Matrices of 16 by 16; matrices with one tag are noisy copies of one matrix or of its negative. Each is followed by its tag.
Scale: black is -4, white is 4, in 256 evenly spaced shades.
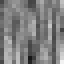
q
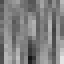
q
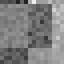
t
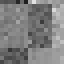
t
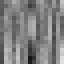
q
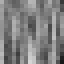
q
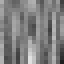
q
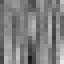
q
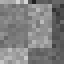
t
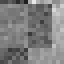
t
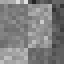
t
